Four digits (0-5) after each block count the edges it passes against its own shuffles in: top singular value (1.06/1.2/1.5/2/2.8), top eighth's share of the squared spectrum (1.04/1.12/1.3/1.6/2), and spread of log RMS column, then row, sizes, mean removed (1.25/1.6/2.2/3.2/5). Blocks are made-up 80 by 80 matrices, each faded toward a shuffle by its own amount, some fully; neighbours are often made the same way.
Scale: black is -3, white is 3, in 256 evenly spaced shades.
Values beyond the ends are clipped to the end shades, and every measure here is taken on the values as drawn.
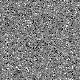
2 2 2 0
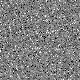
0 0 0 0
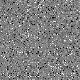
3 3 1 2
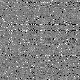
4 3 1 2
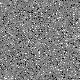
2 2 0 0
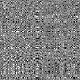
4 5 3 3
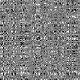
4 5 3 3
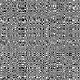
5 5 3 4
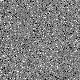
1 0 0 0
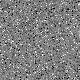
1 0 0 0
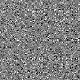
4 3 2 2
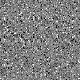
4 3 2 1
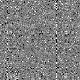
4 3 2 1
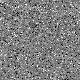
2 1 0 0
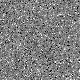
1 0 0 0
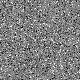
0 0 0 0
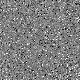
2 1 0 0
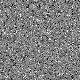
2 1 0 0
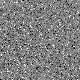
1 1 0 0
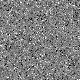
2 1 0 0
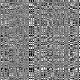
5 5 4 3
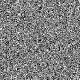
3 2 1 0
